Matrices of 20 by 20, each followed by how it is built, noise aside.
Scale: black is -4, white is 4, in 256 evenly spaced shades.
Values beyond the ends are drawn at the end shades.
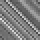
Toeplitz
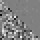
lower triangular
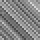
Toeplitz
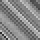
Toeplitz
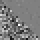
lower triangular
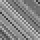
Toeplitz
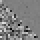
lower triangular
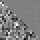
lower triangular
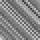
Toeplitz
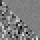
lower triangular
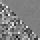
lower triangular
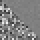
lower triangular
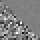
lower triangular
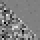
lower triangular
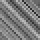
Toeplitz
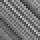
Toeplitz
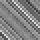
Toeplitz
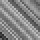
Toeplitz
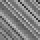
Toeplitz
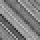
Toeplitz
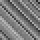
Toeplitz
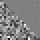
lower triangular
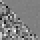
lower triangular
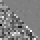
lower triangular
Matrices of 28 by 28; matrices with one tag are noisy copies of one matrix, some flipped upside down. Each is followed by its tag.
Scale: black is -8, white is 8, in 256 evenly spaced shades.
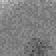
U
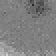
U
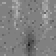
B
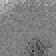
U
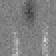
B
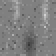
B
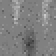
B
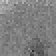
U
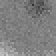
U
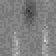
B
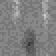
B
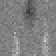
B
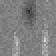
B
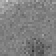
U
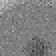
U
